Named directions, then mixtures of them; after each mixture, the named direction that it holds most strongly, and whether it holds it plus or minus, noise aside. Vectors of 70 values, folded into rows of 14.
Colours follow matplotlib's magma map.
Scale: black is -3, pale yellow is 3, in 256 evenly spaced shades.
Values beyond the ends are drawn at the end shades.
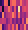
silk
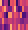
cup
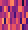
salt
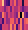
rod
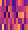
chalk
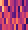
silk, minus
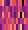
rod, plus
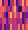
cup, plus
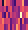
rod, minus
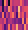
silk, plus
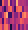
cup, minus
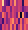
rod, plus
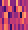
cup, minus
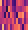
chalk, plus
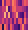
chalk, minus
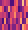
salt, minus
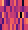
rod, plus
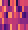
cup, plus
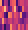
cup, plus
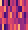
cup, plus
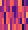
salt, plus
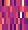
rod, minus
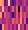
silk, minus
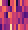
cup, plus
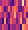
salt, minus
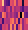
rod, plus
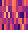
chalk, minus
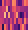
chalk, minus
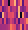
rod, plus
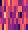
chalk, minus
